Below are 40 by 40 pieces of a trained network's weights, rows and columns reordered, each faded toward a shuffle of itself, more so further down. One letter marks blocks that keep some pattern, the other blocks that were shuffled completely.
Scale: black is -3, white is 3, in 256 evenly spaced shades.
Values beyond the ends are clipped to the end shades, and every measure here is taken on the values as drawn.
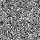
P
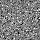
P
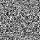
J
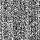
J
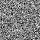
P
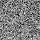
P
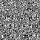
J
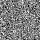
P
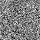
J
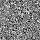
P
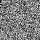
J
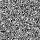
J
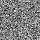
P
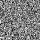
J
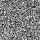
P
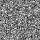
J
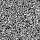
P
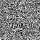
J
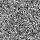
P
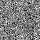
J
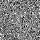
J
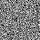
P
